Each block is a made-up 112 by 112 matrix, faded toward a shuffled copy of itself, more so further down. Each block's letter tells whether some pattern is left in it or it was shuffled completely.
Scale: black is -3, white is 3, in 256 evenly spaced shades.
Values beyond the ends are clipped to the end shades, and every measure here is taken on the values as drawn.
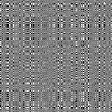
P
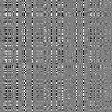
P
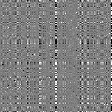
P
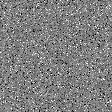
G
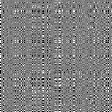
P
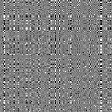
P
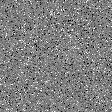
G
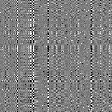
P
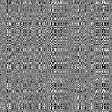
P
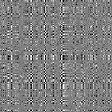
P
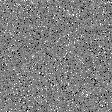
G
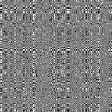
P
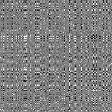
P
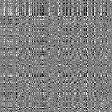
P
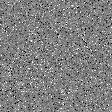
G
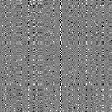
P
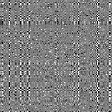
P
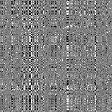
P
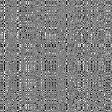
P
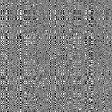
P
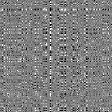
P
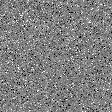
G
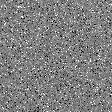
G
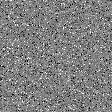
G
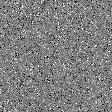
G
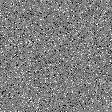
G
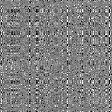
P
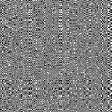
P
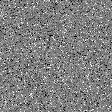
G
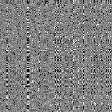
P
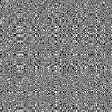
P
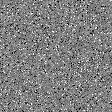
G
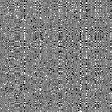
P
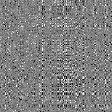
P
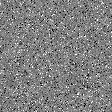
G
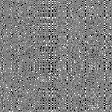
P
